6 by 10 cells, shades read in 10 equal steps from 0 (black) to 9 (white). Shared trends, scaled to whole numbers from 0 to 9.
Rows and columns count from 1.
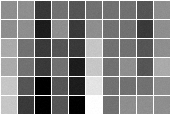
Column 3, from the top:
2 1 2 2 0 0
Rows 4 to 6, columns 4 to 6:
4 1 7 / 3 1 8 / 3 0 9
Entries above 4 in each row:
3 5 3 4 3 5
